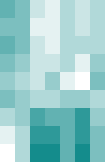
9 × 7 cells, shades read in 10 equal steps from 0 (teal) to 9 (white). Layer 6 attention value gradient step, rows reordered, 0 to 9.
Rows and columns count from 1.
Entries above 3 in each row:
6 7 6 7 7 7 3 3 3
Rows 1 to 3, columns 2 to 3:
4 7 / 4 8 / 4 7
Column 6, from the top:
7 7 6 8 9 5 1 1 0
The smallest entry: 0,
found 3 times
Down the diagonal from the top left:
3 4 7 7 8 5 5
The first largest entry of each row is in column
4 3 4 6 6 3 1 1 1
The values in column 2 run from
4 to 6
